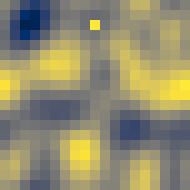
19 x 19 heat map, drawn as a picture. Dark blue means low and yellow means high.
Roughest part: top left. Odd rows or columns: none. Ninth with the lowest average: top left. Mirror symmetry: none. Lone odd cells: 1, higher than its neighbours. Ninth with the highest average: middle right. Calmest part: top right.
